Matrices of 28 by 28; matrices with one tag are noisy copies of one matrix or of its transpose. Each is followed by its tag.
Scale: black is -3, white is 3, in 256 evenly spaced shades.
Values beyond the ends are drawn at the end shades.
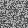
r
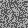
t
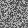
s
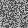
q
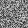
s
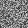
s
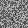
s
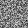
s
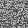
r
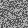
t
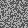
s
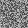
q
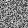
s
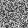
q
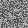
t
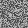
t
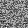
r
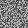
s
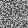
q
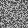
s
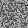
q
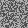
q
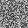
q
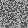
q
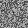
t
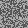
q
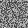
t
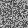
q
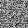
r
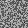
s
